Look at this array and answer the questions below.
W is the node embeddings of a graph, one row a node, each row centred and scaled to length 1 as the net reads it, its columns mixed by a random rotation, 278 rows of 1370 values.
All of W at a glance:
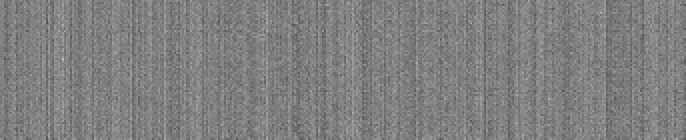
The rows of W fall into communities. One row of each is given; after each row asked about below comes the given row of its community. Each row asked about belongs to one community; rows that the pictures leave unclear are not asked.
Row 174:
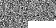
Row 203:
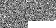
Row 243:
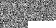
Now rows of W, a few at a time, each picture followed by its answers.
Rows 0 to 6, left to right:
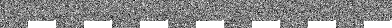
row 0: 174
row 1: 174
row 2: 174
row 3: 203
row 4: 203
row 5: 243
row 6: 243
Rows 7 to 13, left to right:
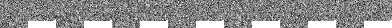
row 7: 174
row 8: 174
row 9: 243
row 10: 243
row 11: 243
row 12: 203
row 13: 174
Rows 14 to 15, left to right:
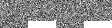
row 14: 174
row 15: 203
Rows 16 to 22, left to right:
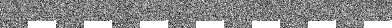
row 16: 243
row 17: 174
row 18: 203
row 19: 203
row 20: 174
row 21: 203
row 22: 243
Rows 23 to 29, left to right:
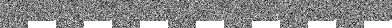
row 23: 174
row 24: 243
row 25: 243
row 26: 203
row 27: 243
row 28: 174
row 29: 174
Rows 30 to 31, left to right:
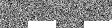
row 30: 174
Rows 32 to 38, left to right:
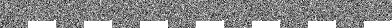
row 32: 174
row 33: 174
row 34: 203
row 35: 243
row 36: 174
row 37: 174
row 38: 243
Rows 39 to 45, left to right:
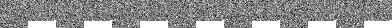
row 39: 203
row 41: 174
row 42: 203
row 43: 174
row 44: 174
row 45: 174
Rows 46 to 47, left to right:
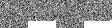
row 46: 174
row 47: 174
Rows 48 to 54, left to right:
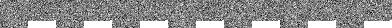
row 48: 243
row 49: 243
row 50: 174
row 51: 243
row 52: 243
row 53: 243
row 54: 203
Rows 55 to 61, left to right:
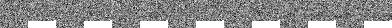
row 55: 174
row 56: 203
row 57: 174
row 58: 243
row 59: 203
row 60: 174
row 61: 174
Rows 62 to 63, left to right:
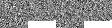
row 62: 174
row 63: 174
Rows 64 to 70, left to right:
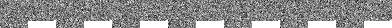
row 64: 203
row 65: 174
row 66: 174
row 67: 243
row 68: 243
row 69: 243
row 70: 174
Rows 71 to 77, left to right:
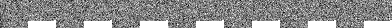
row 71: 243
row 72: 243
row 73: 243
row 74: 203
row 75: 243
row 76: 243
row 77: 243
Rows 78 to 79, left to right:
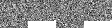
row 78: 243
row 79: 203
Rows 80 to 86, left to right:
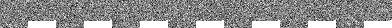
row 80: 203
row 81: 203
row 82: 243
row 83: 174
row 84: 203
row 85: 174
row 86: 243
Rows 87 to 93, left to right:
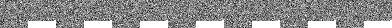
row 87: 243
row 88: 243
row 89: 203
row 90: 203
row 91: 174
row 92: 203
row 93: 243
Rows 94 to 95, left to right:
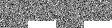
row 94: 174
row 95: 174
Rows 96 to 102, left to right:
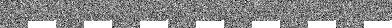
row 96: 203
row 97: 174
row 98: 174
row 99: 174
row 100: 203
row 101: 243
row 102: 243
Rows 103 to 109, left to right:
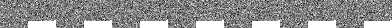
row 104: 174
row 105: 203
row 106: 203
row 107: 203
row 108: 174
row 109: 203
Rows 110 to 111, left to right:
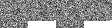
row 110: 243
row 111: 243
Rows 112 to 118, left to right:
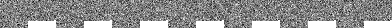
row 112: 174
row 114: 243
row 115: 174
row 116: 243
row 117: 243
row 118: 243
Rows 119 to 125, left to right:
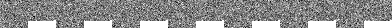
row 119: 174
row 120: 243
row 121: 174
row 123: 174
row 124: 174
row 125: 174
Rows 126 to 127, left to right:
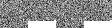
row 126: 174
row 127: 174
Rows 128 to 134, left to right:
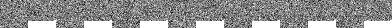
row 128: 203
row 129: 174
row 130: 203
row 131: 243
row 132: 174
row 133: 174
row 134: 174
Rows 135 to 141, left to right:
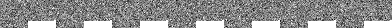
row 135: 203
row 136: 243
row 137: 243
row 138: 174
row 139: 243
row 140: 243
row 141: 174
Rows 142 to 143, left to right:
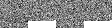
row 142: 203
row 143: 243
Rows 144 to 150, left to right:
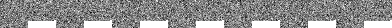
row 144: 203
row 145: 203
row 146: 174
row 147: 243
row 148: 243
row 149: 174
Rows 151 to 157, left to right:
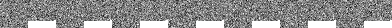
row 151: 174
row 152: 203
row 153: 174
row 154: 174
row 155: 174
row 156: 243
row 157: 203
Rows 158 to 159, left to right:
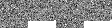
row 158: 243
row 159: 203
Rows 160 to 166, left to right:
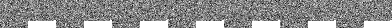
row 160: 174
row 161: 203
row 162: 203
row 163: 174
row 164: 174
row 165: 203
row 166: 203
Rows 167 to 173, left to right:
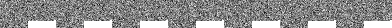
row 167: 174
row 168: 174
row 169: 174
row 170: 203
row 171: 174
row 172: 203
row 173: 243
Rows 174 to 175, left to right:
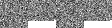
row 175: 243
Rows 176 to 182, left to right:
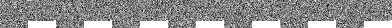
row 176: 174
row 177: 243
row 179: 243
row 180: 203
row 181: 203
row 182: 203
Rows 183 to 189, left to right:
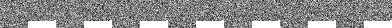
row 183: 203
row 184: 174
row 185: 243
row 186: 174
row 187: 174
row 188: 203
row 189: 243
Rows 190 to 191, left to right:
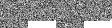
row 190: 243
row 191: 203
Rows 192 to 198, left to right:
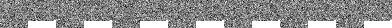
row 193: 174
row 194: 203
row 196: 174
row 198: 174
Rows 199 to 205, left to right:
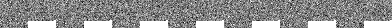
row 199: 174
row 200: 174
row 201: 243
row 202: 203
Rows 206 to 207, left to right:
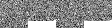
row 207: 174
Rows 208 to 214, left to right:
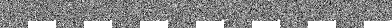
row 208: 174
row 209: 243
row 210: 203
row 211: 174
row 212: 174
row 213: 243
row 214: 243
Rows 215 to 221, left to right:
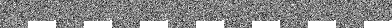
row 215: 243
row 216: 243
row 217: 243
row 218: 174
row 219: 174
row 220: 243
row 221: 203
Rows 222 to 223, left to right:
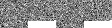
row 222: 243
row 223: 203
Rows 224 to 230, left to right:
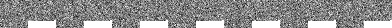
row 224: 174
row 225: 243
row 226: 174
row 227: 203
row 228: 203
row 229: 203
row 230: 243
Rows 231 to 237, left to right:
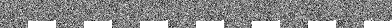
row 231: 174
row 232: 203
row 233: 243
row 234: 174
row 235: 243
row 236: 174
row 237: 174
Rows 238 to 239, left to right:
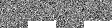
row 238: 243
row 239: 174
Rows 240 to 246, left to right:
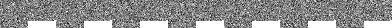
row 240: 243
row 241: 203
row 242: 243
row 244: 203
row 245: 203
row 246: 203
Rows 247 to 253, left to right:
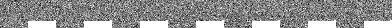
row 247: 243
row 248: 243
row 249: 174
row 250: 203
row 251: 174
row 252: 174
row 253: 203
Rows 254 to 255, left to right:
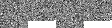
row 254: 243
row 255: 243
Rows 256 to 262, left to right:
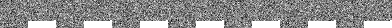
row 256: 203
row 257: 243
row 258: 203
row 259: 243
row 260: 243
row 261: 174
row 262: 243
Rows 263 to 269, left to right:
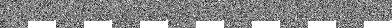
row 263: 243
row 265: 174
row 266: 203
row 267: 243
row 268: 243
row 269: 203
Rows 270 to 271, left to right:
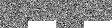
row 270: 203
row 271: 203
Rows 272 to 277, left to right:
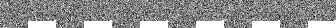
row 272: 174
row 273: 174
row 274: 203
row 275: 203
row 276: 174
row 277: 174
